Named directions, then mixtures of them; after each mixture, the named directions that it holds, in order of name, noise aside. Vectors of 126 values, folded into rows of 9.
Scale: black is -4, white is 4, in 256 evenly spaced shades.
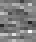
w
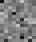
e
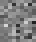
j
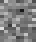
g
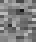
g, w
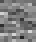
e, w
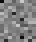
e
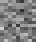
e, g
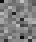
e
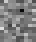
g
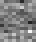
e, w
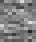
e, w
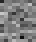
e, w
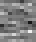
w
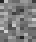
e, g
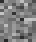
e, j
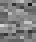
j, w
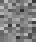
g, j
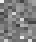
e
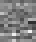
j, w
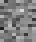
g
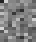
e, g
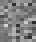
j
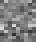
g, w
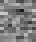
g, w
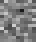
g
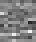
j, w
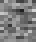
g, w
